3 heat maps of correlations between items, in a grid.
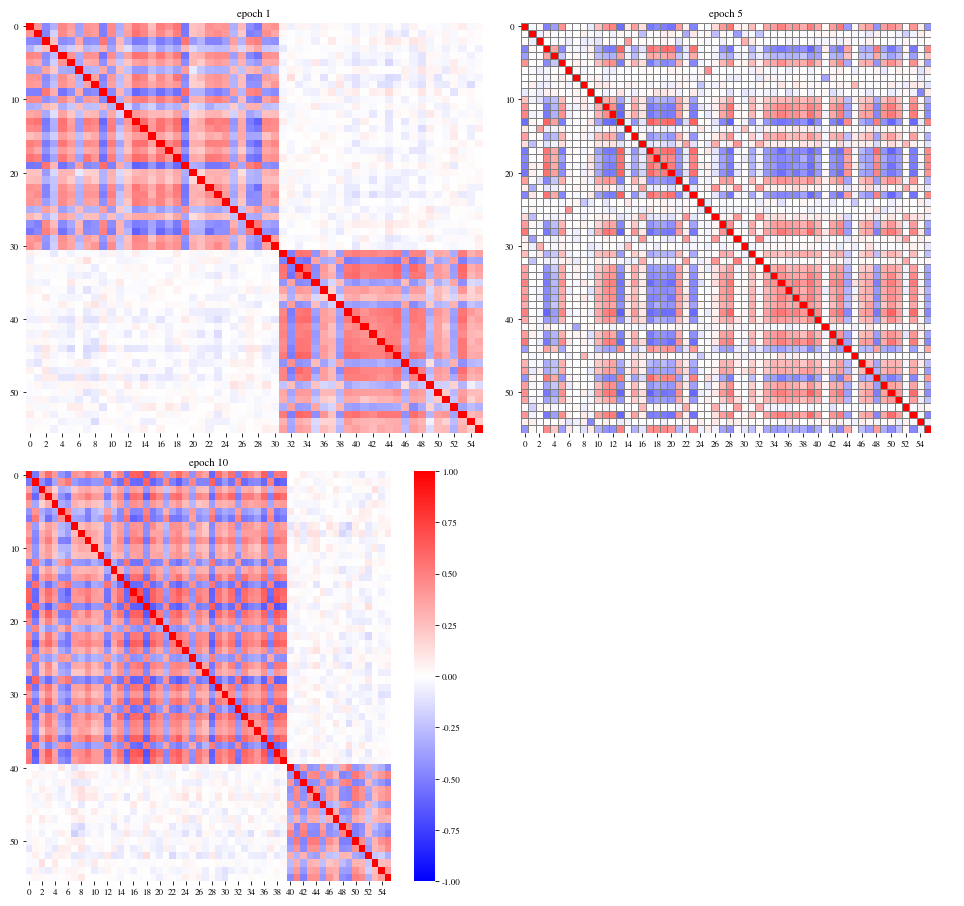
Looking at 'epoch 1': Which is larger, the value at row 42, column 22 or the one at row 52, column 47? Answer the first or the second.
the first
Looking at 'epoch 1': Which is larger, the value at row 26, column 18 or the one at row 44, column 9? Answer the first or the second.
the first
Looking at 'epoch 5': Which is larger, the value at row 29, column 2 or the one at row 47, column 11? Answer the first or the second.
the second
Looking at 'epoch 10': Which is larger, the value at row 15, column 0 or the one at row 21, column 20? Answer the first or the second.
the second
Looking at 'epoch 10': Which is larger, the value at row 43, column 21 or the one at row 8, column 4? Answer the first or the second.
the second
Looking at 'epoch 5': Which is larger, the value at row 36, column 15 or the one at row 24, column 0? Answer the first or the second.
the first
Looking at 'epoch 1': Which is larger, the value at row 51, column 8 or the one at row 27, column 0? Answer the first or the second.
the first
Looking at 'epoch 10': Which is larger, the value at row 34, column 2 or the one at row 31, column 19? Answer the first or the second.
the second
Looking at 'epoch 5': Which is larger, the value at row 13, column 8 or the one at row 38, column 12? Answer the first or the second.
the second
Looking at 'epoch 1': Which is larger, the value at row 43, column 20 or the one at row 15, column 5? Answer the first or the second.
the second
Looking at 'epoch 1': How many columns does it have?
56
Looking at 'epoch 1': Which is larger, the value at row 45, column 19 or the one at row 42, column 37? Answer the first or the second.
the second
